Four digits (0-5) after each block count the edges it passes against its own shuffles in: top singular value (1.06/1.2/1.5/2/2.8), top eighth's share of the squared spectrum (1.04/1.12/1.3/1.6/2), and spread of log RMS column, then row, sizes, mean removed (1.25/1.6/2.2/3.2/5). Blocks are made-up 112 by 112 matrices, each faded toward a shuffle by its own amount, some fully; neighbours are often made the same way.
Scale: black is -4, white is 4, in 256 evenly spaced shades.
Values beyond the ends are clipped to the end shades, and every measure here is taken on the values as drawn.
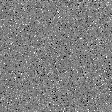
2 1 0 0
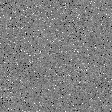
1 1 0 0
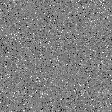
3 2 0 0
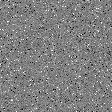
0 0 0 0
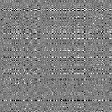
5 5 3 4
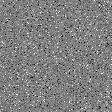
3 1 0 0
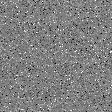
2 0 0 0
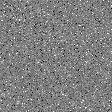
2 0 0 0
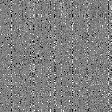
4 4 3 1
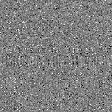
4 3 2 2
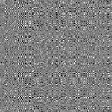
5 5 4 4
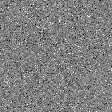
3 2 0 0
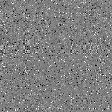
4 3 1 2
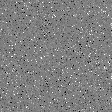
0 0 0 0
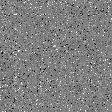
3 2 0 0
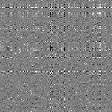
5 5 3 3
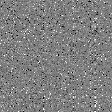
4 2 2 0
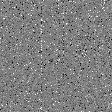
3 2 1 0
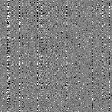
5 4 4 2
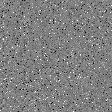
2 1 0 0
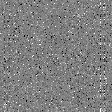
3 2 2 0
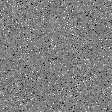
2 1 0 0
